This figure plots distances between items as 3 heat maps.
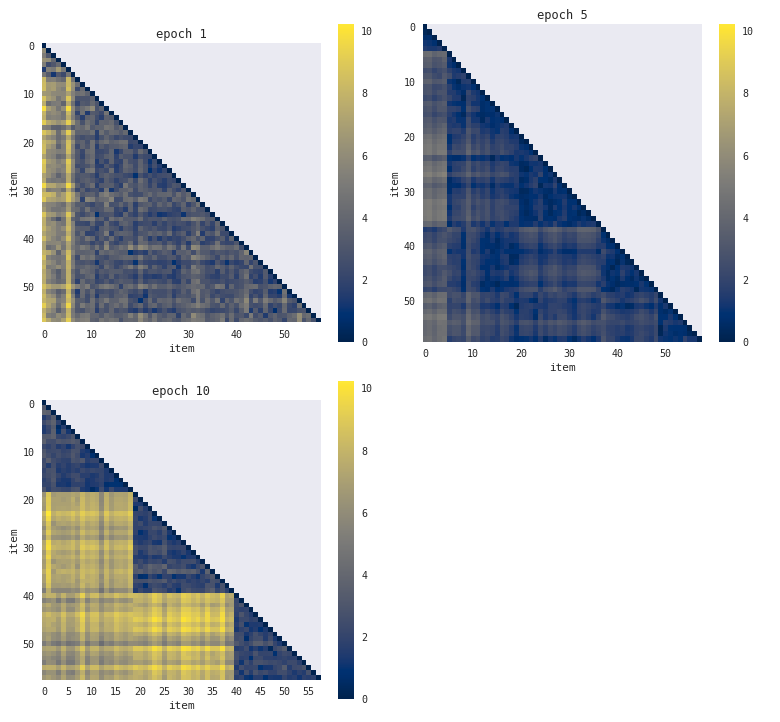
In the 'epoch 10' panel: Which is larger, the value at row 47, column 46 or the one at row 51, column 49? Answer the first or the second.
the second
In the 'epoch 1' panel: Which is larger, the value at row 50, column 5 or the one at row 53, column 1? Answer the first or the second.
the first
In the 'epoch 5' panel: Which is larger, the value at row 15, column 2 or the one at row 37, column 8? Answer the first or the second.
the first
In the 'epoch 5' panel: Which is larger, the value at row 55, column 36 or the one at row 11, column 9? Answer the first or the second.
the first
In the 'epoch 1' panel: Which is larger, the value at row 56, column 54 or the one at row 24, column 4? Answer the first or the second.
the second
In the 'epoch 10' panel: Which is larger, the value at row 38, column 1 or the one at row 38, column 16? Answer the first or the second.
the first
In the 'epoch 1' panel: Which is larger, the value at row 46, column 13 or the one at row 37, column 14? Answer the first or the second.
the first
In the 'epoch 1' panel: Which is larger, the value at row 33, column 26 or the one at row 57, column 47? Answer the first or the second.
the first
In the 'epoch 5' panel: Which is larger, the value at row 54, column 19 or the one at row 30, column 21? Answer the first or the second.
the first
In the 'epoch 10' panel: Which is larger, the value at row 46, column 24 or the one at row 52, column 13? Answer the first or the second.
the first
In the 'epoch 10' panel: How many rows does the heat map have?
58
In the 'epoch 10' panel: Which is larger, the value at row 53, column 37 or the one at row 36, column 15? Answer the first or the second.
the first
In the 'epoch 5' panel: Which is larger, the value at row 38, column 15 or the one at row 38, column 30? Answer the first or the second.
the second
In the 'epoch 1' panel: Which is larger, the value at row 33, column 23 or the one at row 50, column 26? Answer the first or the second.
the second
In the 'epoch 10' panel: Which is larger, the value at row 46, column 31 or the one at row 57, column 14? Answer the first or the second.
the first
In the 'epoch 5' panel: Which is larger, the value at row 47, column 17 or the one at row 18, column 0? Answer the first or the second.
the second
